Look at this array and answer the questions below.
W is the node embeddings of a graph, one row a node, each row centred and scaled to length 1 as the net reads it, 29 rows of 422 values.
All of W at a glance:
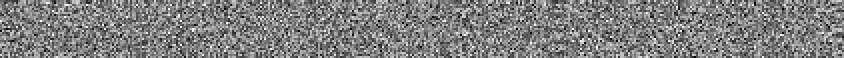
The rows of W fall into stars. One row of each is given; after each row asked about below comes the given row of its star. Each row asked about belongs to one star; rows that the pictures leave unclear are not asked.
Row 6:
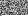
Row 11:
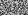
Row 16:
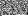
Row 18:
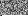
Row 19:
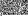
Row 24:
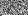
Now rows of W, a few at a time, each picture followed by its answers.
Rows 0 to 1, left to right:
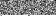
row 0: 19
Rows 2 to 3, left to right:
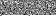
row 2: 11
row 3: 19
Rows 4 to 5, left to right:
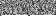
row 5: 16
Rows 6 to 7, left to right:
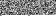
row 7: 19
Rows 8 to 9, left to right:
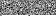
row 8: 6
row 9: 18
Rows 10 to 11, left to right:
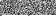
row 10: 24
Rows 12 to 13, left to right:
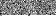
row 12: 6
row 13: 24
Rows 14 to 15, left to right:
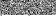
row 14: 19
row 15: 6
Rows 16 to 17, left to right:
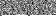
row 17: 16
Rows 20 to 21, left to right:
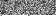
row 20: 19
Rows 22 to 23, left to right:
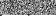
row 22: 24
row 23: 11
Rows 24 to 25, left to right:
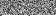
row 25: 18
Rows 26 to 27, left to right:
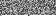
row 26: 6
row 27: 24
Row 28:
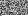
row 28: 6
